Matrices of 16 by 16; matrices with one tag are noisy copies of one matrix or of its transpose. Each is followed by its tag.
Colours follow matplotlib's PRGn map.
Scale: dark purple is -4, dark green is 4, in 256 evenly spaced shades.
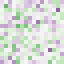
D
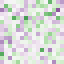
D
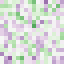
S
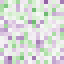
S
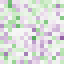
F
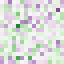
D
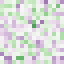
S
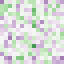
S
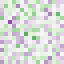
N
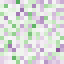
N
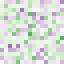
N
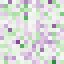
F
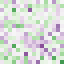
F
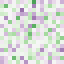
N
